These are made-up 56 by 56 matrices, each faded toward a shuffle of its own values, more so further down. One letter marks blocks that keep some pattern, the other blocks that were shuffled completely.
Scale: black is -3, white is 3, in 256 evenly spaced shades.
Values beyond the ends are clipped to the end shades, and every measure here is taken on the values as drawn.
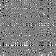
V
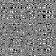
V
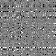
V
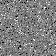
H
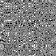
V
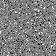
H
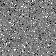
H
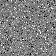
H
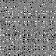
V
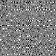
V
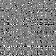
V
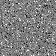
H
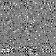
V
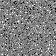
H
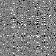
V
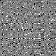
V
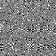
V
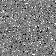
H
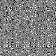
V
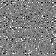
V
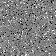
H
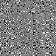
V
